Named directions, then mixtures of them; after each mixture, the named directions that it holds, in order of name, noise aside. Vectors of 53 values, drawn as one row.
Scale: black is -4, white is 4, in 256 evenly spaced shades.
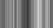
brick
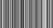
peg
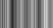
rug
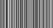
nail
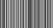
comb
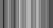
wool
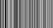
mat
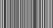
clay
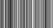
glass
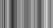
rug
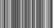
glass, rug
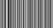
nail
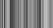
clay, rug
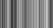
brick, rug, wool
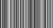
clay, comb, mat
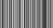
peg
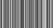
peg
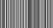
comb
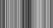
brick, comb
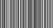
clay, comb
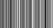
comb, glass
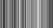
brick, peg, wool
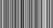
peg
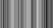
rug, wool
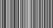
clay, wool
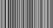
nail, peg
